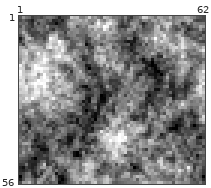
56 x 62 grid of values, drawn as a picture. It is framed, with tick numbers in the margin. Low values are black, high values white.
Mirror symmetry: none. Grain: blotchy. Ninth with the highest average: middle left. Histogram: bell-shaped.
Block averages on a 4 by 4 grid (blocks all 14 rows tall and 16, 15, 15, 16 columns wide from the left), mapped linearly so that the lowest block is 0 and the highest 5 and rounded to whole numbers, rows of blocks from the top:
2212 | 5101 | 1021 | 0221
